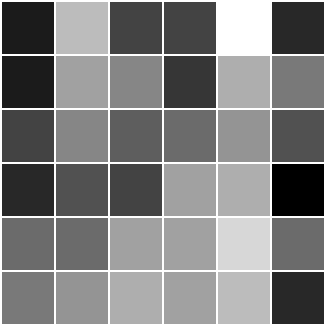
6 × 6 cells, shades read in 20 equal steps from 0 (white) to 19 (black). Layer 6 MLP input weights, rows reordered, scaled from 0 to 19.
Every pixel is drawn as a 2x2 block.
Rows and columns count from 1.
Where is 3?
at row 5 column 5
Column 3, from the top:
14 9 12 14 7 6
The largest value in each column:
17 13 14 15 8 19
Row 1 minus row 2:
0 -2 5 -1 -6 6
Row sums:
66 64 67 75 50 52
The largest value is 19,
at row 4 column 6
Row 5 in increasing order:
3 7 7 11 11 11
